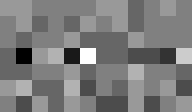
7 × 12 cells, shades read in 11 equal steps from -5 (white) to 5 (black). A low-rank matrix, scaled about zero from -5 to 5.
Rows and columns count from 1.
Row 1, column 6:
0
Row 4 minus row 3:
1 4 -1 -2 5 -6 0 0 3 2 3 -3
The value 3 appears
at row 4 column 11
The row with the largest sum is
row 4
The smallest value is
-5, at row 4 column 6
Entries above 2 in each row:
0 0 0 3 0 0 0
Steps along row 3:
up down same down up same same down up same same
